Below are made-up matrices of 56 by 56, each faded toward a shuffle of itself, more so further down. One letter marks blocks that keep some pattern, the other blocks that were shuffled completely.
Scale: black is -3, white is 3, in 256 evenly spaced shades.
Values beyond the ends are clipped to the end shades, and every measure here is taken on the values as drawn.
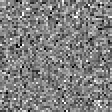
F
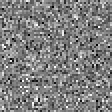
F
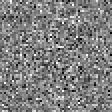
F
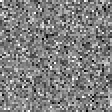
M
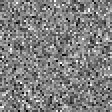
M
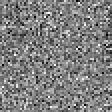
F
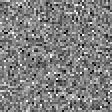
F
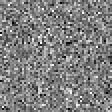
F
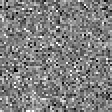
F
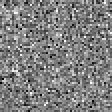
F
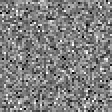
F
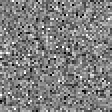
M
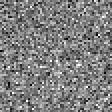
M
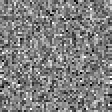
F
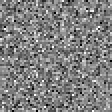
M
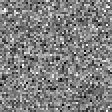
M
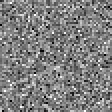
M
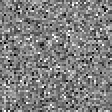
M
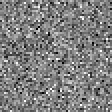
M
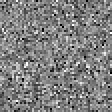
F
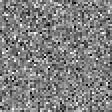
F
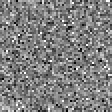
F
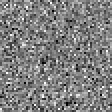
F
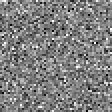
M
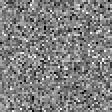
F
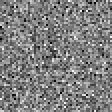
M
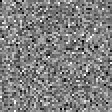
F
